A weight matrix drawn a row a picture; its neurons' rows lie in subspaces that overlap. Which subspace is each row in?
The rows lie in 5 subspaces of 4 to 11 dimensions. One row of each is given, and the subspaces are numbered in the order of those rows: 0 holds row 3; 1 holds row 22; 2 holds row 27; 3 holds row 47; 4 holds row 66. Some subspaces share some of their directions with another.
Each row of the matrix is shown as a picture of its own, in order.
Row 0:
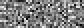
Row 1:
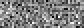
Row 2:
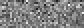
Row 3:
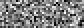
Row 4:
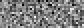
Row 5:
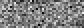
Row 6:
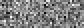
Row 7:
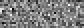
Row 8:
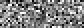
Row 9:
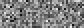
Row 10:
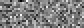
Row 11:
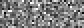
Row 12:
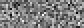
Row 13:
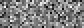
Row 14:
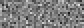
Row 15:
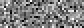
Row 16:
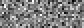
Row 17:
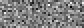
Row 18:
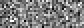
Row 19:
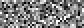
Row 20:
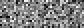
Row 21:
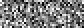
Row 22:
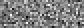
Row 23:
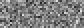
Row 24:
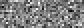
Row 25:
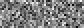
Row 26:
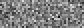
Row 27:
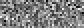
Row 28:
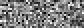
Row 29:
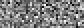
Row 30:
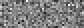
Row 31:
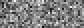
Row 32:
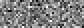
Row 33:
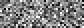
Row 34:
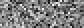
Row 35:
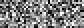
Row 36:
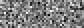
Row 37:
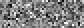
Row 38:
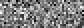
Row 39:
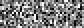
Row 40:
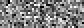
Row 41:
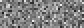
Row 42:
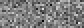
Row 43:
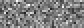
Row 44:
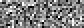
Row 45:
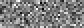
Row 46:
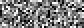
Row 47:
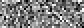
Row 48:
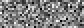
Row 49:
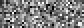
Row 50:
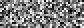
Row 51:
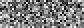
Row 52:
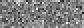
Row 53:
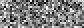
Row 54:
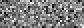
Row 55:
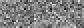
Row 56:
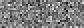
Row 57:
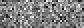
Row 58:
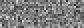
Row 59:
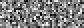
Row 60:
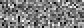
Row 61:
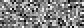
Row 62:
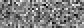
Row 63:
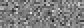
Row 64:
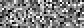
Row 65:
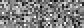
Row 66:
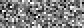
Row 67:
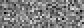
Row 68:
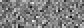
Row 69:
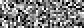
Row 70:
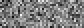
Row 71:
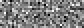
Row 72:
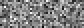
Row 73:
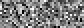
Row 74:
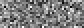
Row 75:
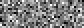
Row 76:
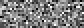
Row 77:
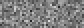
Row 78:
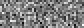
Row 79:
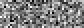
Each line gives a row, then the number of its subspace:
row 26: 0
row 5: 1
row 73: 3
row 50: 4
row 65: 0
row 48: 3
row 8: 0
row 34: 0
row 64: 4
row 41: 4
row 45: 0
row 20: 2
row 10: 4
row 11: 4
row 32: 4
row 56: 3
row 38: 0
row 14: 2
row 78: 0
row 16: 0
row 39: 0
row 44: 0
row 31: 3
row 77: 2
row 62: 1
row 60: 2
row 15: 0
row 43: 0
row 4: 0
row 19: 3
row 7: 1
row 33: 4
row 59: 4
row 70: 0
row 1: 0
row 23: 0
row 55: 3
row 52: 0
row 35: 0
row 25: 4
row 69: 2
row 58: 2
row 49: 0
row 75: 0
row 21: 0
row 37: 0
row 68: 4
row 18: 4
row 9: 4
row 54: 3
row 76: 1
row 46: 2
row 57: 3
